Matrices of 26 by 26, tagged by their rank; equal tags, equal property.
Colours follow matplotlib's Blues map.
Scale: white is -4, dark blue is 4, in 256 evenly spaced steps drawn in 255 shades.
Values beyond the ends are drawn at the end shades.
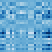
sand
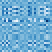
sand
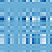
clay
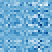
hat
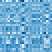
hat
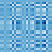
clay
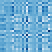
sand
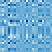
sand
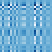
clay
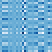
clay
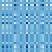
clay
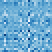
hat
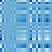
clay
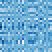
hat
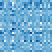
hat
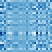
sand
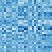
hat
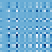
clay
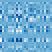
sand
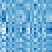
sand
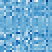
hat
